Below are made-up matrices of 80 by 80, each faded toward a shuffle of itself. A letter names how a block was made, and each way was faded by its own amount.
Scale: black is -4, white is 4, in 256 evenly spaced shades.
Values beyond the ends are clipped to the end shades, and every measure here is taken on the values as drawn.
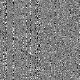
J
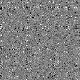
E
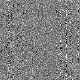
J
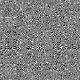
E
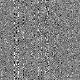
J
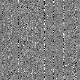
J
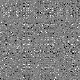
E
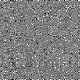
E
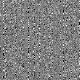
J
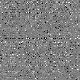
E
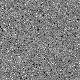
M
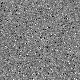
M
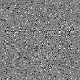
E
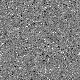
M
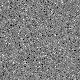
M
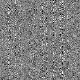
J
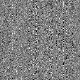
J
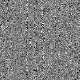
J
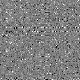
E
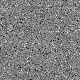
M
